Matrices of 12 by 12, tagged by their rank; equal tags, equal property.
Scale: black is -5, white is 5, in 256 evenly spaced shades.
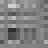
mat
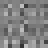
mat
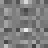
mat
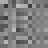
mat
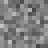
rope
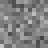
rope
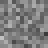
rope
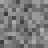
rope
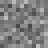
rope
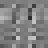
mat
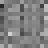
mat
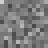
rope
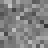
rope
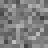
rope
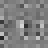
mat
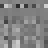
mat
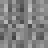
mat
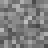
rope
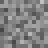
rope
